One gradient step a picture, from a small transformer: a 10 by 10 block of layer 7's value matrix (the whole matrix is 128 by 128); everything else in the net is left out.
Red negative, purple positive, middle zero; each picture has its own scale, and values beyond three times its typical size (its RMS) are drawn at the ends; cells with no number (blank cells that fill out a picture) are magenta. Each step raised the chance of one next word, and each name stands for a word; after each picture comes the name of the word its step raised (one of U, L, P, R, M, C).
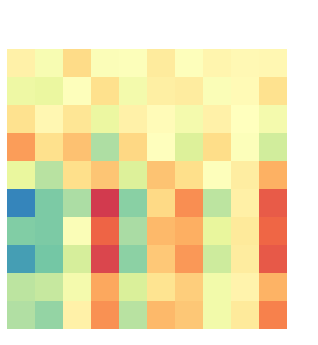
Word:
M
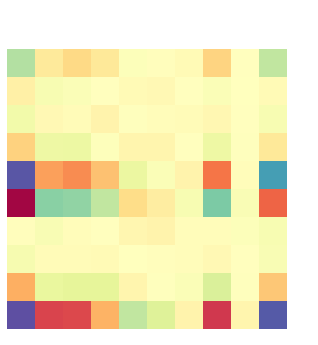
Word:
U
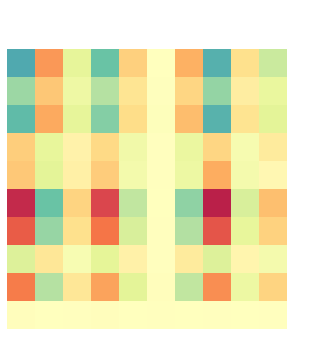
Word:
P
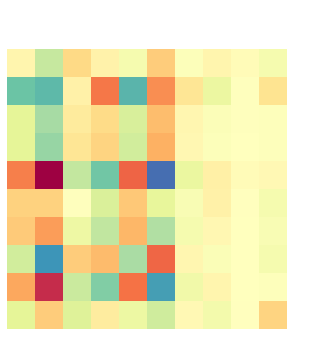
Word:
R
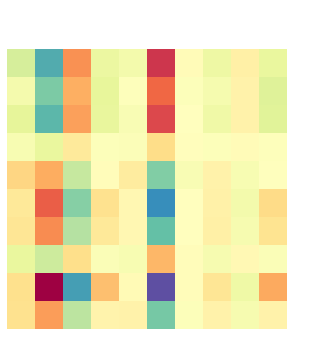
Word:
P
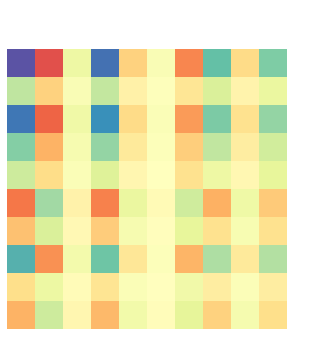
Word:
M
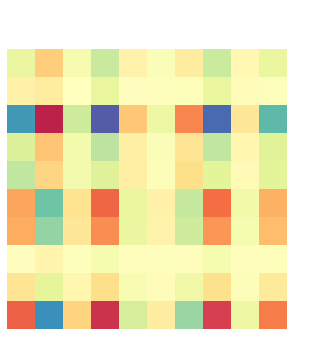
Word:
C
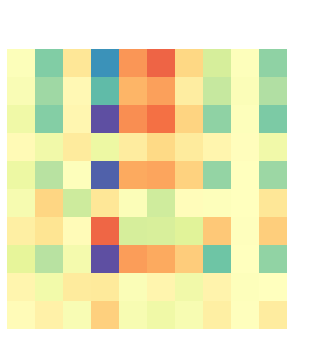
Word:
M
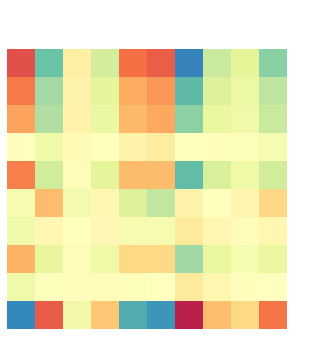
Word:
M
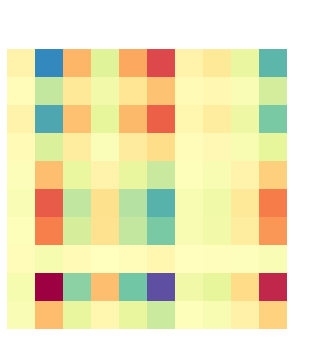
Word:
P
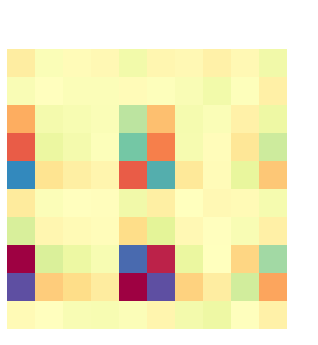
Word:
R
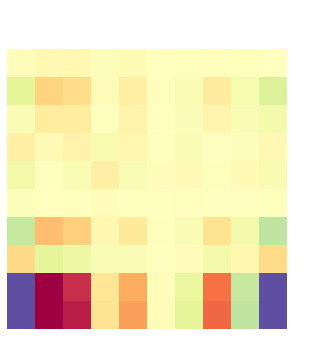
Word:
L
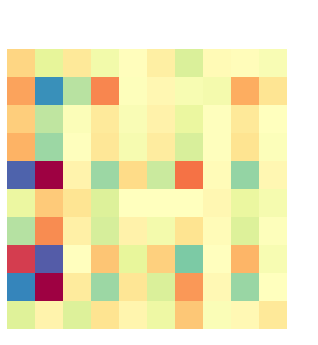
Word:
R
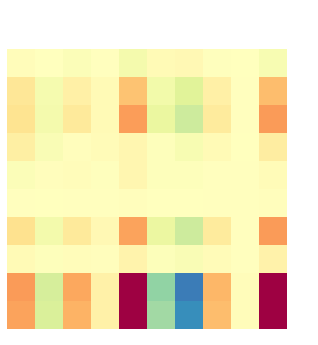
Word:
L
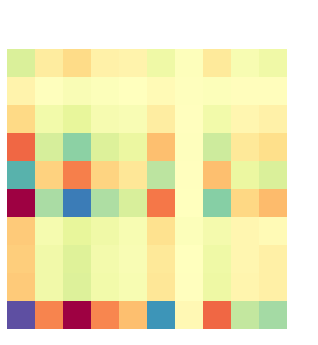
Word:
U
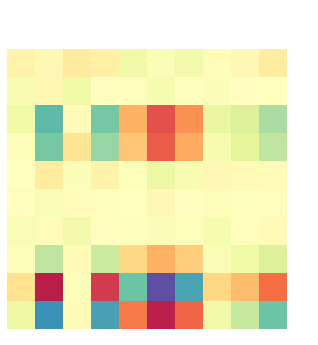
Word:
R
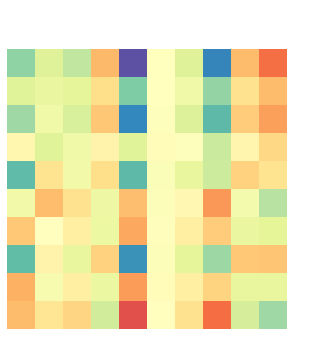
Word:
M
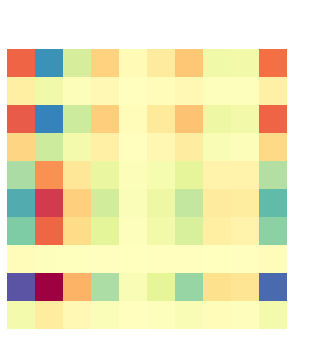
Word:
P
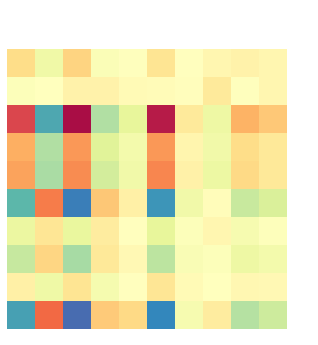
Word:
C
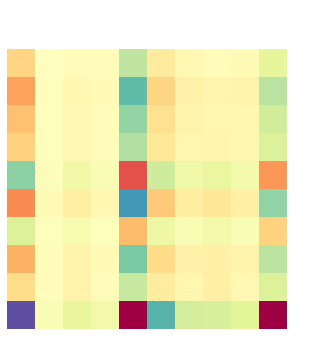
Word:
U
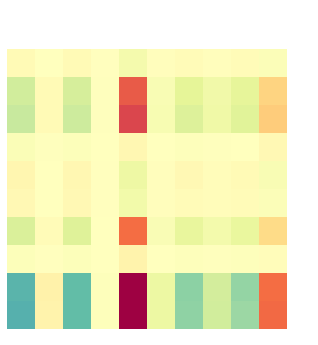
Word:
L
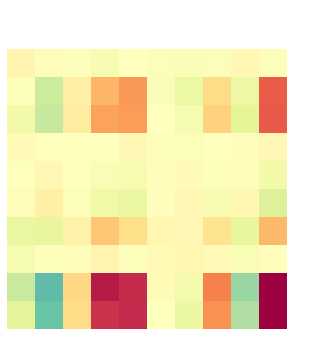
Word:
L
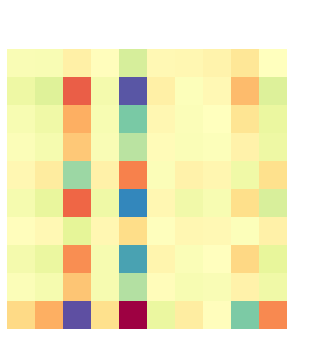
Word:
U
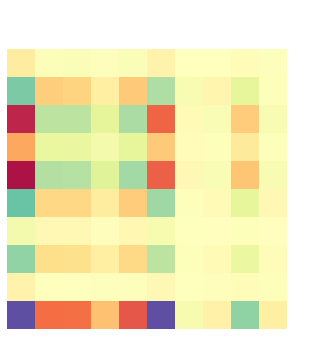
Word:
C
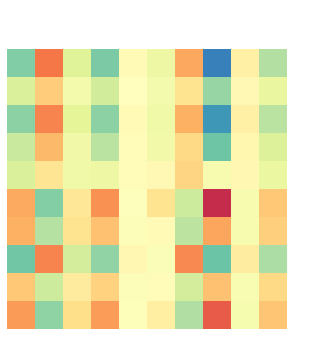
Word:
M
